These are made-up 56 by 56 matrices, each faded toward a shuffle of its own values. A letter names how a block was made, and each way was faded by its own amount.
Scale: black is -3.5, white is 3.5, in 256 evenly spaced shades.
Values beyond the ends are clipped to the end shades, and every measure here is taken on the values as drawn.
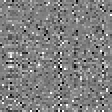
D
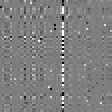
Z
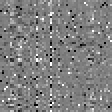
D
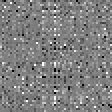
D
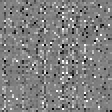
D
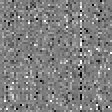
D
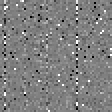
D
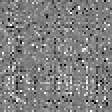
D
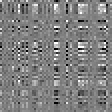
Z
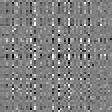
Z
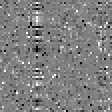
D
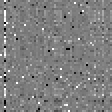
D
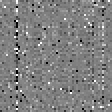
D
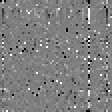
D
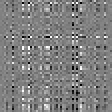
Z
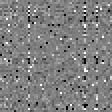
D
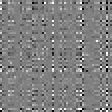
Z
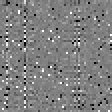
D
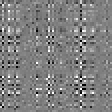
Z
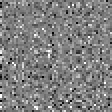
D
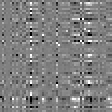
Z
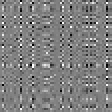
Z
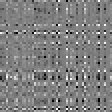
Z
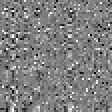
D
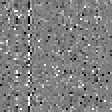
D
